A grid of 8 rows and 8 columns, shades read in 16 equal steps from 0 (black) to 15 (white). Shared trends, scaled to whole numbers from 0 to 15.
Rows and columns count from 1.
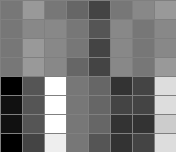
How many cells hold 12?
1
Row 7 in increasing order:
1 3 3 5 6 7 12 15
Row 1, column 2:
9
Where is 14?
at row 8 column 3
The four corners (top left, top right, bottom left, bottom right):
7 9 0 13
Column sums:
30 54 90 54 40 44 44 85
